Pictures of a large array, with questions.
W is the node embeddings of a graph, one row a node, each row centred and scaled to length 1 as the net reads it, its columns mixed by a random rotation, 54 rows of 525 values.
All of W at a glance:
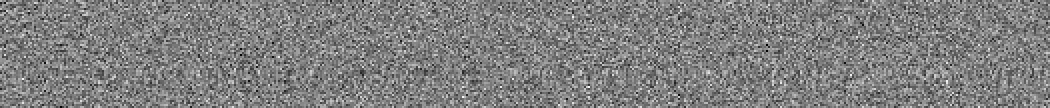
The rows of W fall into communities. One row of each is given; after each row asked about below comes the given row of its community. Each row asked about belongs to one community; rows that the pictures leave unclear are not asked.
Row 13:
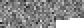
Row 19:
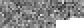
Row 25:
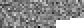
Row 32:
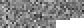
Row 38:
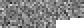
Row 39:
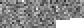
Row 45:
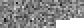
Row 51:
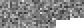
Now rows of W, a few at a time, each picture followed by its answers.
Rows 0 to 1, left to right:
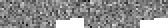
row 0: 38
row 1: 25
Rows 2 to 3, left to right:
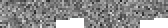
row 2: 13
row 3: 32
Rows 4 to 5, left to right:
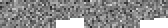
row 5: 25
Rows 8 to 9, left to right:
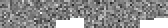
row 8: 51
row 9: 19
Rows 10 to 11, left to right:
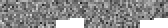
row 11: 38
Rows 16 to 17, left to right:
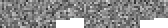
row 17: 39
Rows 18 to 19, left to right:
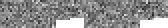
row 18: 32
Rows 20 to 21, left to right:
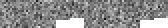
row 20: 32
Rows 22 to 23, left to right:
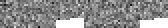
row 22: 25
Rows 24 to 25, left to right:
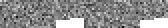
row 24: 45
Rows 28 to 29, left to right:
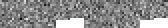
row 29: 38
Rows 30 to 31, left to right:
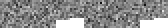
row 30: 19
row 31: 45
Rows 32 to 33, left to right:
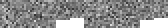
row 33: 45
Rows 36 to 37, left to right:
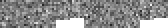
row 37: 38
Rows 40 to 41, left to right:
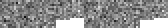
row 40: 45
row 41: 45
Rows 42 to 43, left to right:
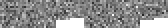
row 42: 38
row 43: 32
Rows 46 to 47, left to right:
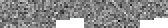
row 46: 51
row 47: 19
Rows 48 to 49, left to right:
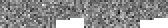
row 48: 32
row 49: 13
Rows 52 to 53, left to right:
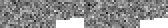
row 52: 19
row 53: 25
